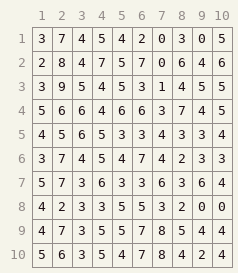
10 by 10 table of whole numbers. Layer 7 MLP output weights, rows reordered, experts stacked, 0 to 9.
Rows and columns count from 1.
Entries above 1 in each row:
8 9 9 10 10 10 10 8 10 10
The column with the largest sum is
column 2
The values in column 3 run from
3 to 6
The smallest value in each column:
2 2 3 3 3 2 0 2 0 0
